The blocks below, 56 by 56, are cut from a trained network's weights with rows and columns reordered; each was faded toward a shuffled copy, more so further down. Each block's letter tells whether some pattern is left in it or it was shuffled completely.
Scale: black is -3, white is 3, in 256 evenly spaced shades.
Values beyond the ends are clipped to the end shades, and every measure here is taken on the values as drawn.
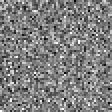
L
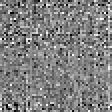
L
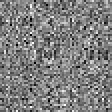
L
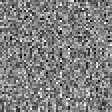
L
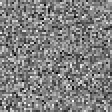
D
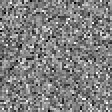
D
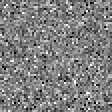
D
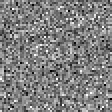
D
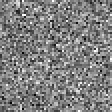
D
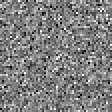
D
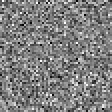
L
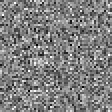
L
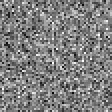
L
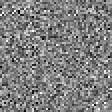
L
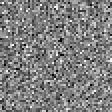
D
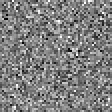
D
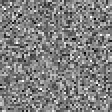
D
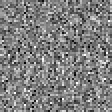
L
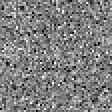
D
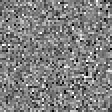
D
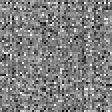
L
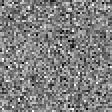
D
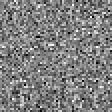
L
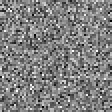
D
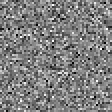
L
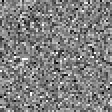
D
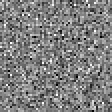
D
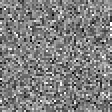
L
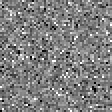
D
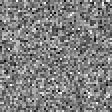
D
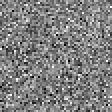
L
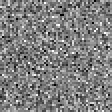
D
